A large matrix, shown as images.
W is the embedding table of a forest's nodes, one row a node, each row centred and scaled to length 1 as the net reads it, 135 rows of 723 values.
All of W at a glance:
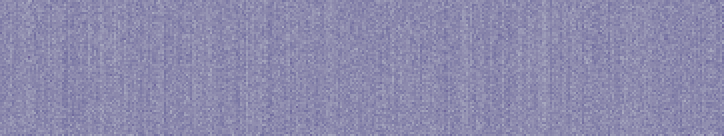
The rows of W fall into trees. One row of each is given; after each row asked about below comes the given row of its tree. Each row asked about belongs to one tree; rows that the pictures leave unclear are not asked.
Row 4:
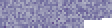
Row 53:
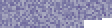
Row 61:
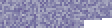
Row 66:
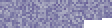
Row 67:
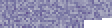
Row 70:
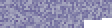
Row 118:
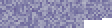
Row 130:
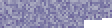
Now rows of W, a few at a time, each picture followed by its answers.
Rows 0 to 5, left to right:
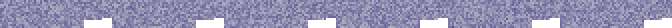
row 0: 66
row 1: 61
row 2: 61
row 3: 130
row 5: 130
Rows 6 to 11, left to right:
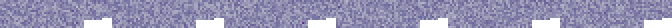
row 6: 118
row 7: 118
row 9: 4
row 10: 53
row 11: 66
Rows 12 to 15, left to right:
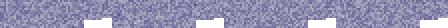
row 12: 70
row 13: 130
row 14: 130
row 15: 53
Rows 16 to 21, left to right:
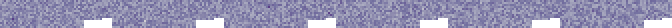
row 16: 61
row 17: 53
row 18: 4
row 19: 53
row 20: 61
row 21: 118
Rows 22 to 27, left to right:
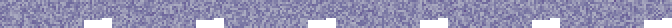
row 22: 130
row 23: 70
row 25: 118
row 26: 118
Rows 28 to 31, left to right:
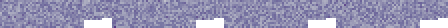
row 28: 4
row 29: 130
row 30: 70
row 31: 66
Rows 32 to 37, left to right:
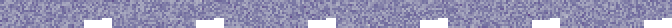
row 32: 70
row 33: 4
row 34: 53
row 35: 130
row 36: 130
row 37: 53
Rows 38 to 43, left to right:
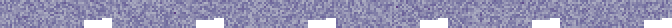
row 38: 53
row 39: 53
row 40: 61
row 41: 4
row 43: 130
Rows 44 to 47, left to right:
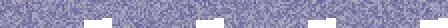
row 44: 118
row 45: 53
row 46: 61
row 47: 118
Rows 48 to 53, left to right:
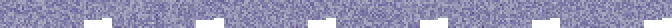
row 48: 118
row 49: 4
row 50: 53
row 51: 67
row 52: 66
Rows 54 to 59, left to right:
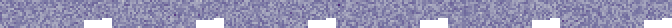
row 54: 61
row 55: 4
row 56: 53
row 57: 118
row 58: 118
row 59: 118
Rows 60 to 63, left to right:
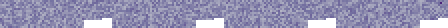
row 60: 61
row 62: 61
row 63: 118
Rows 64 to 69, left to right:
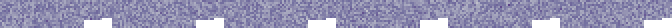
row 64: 130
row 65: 53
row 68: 4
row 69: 53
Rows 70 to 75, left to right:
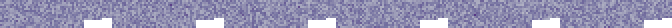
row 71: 53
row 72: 118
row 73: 130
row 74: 67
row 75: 66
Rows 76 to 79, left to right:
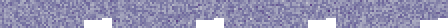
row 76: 53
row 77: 70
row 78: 67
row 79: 61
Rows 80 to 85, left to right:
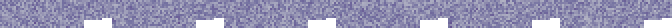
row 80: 53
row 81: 61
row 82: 66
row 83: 67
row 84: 130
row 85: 61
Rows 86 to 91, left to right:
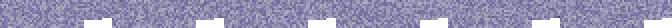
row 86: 66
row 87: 61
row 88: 118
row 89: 67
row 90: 61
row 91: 70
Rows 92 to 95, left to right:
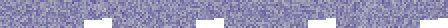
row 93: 66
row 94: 67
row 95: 61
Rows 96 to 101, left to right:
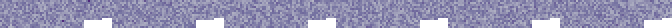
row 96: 66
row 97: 67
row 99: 66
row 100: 70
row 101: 67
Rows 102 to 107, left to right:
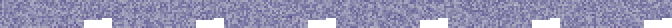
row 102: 61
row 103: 130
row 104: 61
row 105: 118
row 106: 70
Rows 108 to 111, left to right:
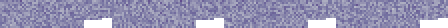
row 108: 130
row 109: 53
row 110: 70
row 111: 70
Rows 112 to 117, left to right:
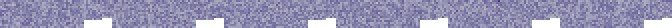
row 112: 118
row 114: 130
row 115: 67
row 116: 53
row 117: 4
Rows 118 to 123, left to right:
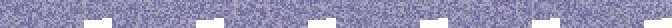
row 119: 61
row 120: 118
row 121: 70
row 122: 118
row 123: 67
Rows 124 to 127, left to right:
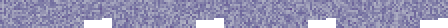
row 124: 61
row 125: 61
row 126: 118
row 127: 66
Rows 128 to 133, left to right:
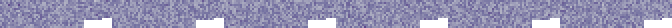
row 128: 66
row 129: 4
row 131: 53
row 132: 70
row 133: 118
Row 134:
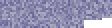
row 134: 53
